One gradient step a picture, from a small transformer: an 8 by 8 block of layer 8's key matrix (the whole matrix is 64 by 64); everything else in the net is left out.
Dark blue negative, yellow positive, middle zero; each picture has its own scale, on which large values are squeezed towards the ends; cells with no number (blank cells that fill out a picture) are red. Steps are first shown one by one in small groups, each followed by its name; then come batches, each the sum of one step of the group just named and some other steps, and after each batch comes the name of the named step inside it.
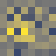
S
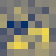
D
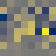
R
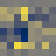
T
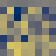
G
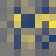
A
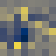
T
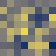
T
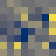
T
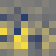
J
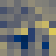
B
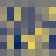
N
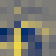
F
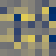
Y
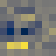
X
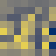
J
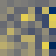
Y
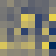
X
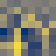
F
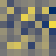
X
